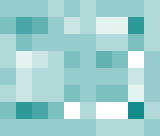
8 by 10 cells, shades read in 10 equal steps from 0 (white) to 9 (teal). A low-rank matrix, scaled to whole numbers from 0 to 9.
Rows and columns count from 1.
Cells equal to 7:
2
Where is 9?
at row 7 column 9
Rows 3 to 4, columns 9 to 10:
5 3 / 0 4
